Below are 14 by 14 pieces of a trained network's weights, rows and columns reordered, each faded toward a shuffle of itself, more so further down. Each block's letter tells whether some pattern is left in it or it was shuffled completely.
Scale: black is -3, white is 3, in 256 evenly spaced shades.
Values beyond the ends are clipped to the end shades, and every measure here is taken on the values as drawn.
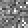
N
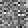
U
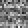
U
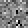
U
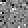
N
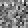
N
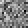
N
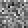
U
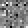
U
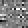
U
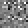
U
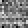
U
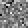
N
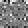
U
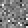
N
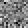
N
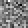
N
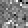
N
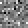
U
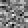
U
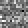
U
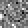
N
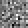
N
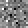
N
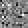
U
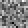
N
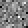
N
